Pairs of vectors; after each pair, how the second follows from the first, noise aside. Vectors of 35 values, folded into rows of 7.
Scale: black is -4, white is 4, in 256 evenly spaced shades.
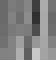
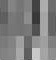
copied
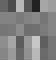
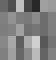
copied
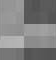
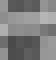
wrapped around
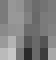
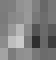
wrapped around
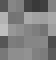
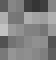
copied
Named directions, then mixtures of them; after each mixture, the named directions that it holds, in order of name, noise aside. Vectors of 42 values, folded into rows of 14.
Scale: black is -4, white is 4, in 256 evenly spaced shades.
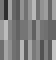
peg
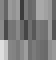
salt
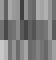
salt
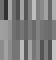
peg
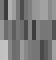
peg, salt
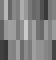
peg, salt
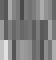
peg, salt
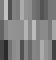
peg, salt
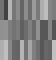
peg, salt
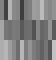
peg, salt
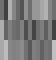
peg, salt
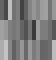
peg, salt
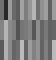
peg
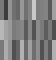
peg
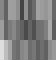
salt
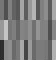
peg, salt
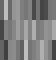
peg, salt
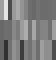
peg, salt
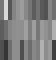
peg, salt
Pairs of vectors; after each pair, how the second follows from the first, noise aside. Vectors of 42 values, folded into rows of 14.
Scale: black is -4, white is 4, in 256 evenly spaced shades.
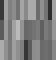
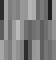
copied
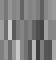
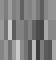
copied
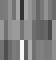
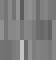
shrunk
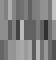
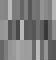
copied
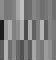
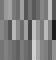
reversed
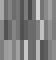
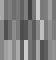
copied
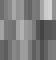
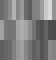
copied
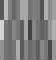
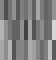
reversed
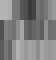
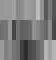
reversed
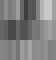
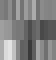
reversed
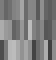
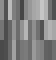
reversed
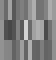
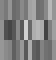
copied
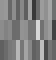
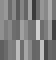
copied
